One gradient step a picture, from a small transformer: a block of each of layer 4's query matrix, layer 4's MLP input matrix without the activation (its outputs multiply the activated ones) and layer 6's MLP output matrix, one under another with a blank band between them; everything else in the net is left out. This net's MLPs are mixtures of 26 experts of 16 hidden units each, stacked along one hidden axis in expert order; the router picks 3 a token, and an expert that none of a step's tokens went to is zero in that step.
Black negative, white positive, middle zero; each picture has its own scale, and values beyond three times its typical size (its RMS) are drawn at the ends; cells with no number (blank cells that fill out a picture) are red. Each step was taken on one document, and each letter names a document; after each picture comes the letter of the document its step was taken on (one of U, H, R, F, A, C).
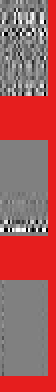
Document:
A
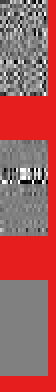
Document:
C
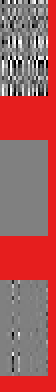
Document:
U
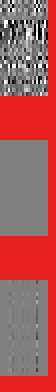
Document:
U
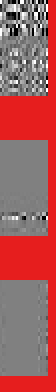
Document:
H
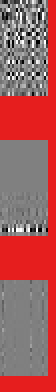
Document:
A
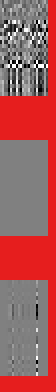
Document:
U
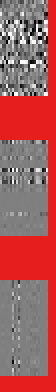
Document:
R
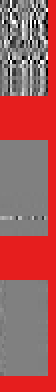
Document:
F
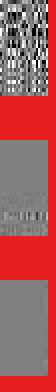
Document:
H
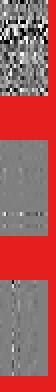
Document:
R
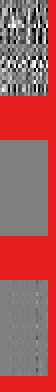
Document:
U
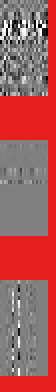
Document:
R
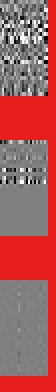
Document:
R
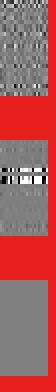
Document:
C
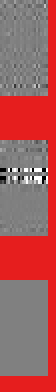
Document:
C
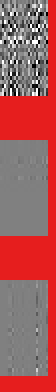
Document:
U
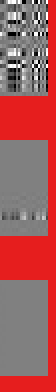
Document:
H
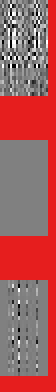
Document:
U
